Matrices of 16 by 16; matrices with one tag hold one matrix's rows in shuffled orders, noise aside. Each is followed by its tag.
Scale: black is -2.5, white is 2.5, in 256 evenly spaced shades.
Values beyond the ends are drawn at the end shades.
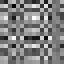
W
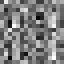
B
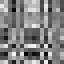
W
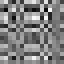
W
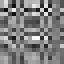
W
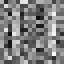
B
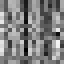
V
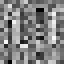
B
